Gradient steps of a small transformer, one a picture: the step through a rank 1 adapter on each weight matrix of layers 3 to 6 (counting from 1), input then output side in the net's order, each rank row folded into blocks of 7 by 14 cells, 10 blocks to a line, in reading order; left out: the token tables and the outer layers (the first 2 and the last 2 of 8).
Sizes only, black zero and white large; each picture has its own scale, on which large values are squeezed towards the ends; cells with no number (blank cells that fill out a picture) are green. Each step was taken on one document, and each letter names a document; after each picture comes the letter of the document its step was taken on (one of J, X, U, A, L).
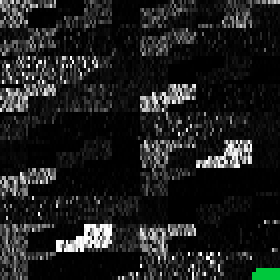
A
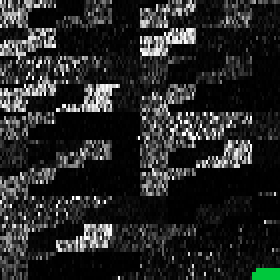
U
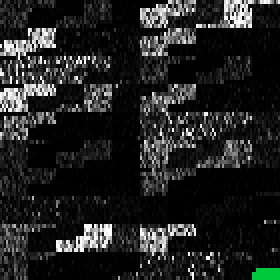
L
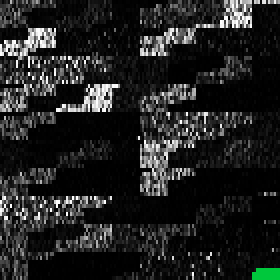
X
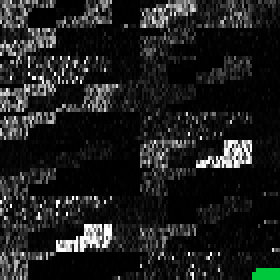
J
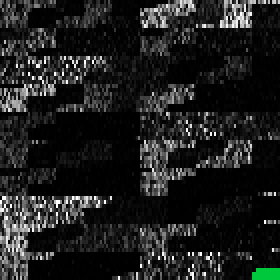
X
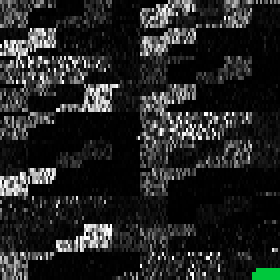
L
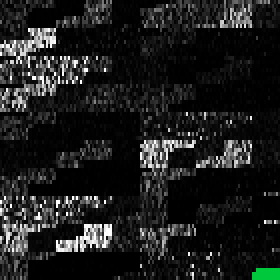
J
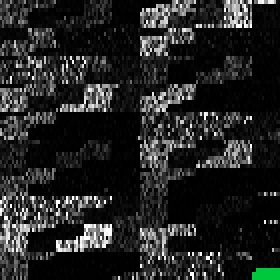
X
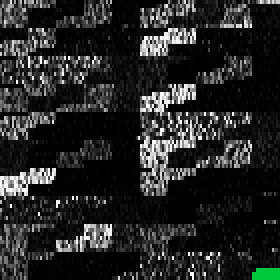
L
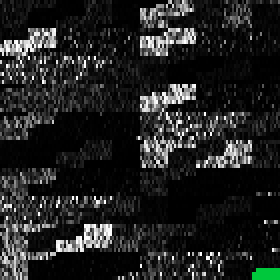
A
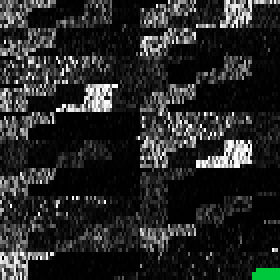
L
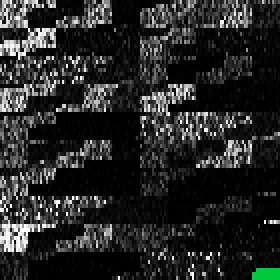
X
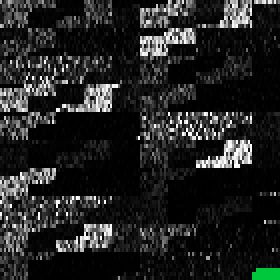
U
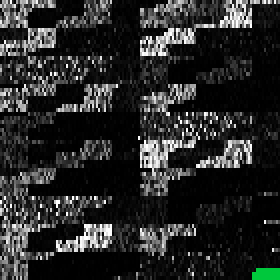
X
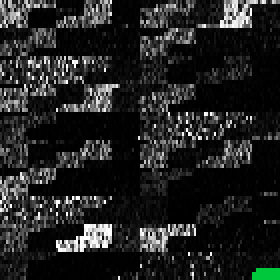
U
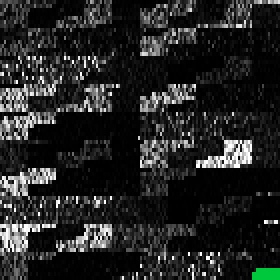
A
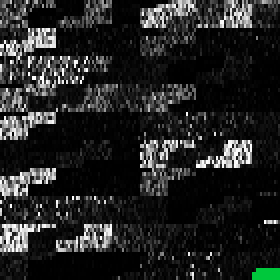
J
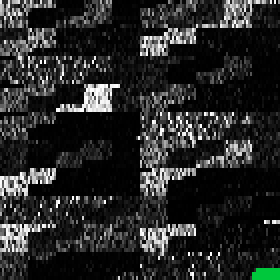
L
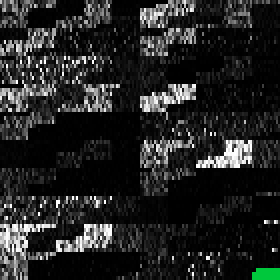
A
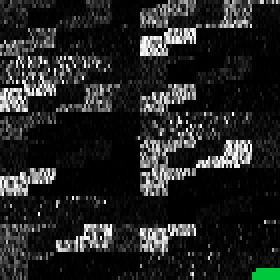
L
